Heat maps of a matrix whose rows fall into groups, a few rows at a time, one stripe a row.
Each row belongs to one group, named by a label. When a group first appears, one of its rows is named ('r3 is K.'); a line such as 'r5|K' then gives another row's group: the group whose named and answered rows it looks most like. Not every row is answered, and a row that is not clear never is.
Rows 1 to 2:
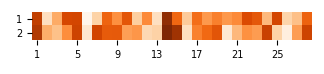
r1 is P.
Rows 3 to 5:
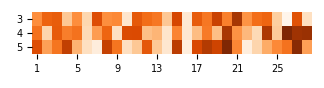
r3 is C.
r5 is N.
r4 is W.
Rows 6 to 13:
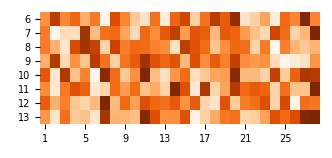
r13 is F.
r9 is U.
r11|P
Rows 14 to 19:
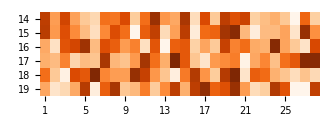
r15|N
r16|P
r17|F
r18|U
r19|P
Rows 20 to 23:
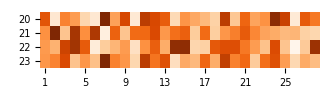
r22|P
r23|C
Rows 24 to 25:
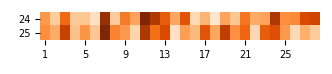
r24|F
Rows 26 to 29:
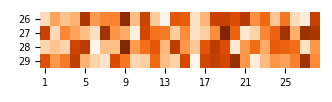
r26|P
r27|F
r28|P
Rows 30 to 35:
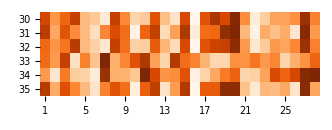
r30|N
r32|N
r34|F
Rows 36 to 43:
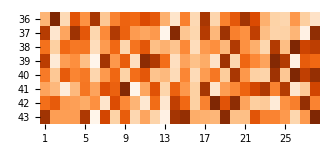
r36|U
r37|P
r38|W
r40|W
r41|P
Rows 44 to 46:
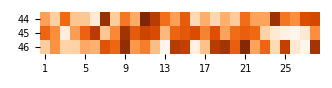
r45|U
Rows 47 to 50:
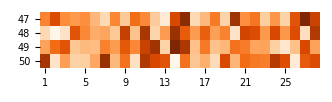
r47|W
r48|P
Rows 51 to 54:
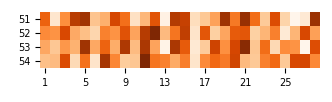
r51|P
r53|P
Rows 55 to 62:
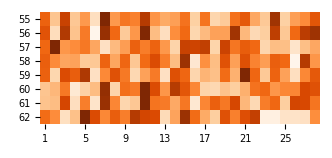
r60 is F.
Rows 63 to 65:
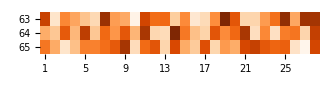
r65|P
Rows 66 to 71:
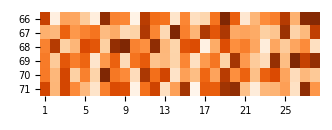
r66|F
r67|P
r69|W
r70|C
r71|N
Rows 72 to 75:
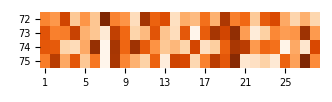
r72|C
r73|N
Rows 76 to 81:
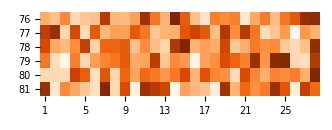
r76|F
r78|P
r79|P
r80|P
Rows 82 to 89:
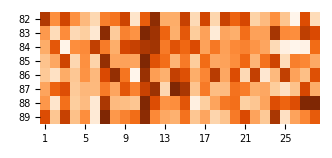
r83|F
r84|U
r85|C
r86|P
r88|F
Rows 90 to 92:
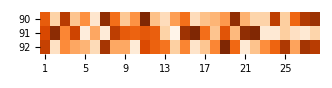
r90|W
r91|U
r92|F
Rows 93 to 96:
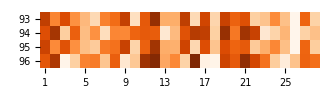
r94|U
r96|U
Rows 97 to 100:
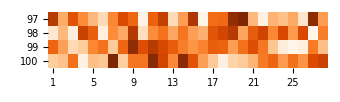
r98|P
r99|U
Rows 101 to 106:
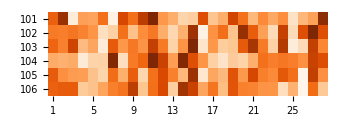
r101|U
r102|W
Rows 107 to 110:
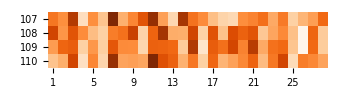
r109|C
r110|C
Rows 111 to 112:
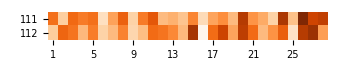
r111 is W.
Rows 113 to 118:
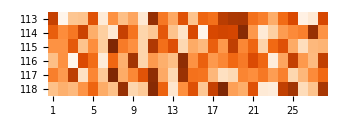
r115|C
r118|P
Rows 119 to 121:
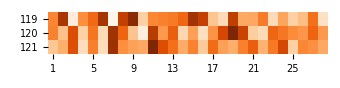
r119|U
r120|C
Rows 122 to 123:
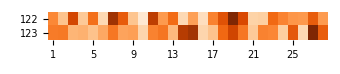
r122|C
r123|F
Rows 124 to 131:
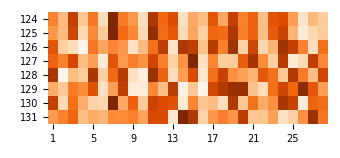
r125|C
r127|W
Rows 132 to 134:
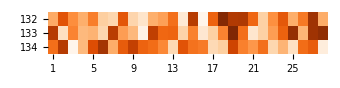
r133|F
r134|U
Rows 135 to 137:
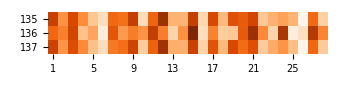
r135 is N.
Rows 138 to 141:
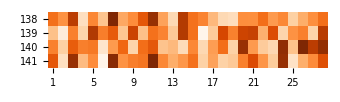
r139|P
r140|W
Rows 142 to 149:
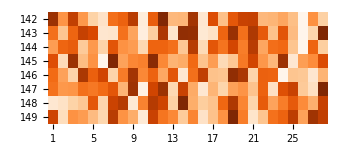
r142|N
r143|P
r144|C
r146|U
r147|P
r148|P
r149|F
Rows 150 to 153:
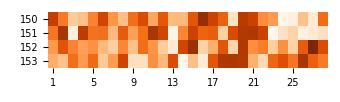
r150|U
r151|U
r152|W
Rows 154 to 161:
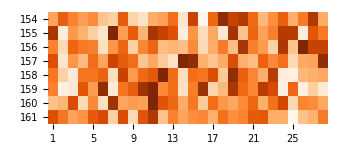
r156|W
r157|P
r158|U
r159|U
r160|C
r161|U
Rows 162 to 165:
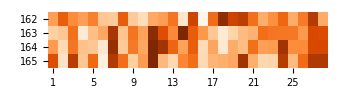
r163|F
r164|F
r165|W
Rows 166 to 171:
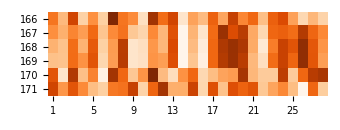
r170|W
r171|N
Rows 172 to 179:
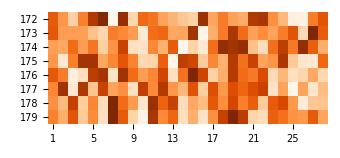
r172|U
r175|P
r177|U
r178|C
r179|C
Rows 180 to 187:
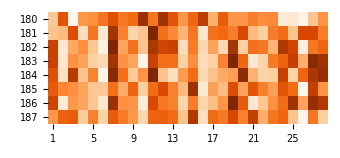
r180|U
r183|F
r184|W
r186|F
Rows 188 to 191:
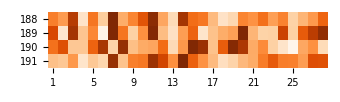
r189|W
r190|U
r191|F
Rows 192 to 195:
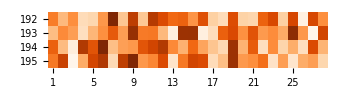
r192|F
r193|P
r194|U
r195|U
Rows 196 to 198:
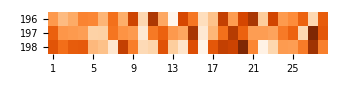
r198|N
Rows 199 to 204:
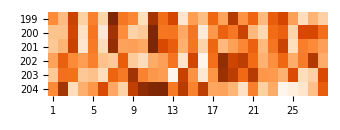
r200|C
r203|P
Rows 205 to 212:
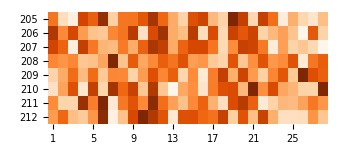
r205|U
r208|F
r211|U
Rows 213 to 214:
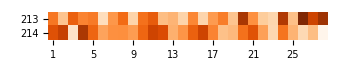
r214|U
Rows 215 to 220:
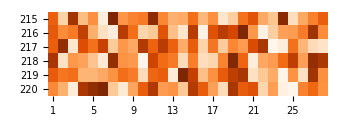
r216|N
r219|N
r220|U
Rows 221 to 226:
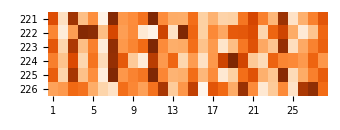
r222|P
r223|W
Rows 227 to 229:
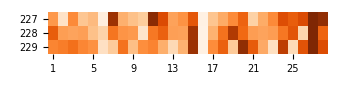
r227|F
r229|W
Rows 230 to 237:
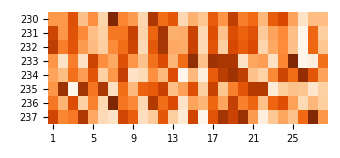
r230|C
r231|N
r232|N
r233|P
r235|U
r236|C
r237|N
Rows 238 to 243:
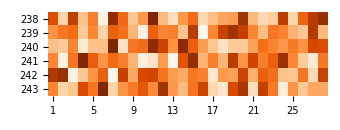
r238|W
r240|F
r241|P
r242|U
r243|U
